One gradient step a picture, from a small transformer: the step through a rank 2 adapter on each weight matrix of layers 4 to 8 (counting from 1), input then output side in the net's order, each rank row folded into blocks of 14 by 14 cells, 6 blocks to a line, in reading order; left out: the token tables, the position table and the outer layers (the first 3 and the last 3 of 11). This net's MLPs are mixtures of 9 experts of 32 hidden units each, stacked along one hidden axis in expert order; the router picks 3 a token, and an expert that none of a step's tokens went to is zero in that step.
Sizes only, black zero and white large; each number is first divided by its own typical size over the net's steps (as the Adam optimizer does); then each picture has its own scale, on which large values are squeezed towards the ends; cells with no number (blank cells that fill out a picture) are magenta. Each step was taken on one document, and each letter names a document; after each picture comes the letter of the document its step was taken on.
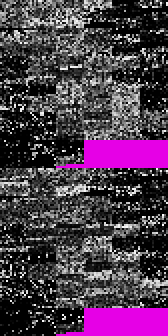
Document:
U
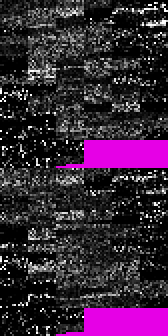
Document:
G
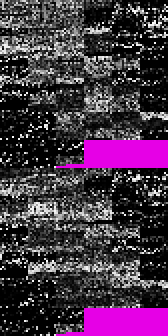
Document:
G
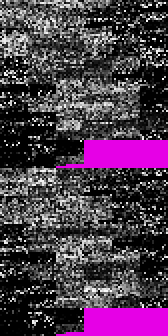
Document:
U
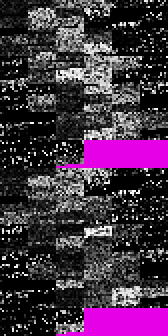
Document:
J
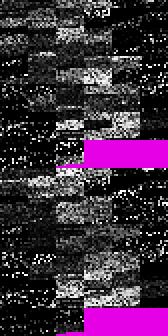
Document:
J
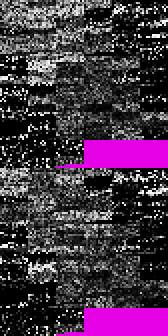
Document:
G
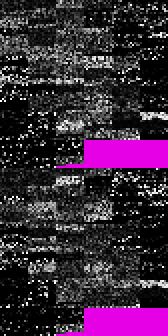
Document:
G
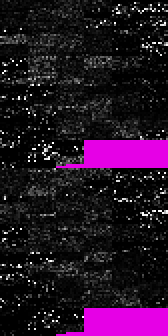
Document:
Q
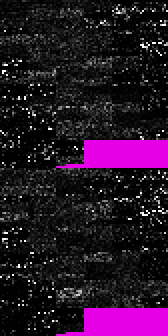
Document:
Q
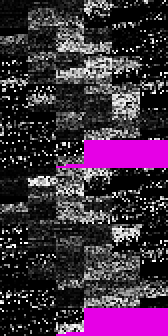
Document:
J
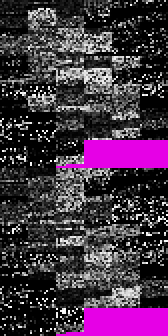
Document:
J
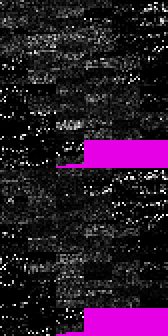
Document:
G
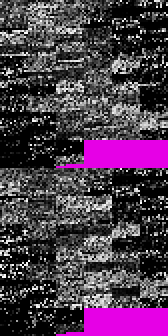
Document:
U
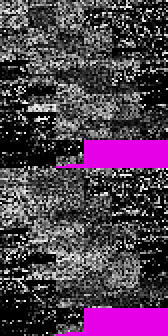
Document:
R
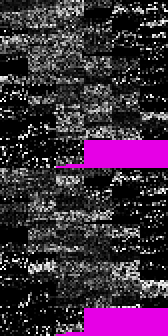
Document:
G
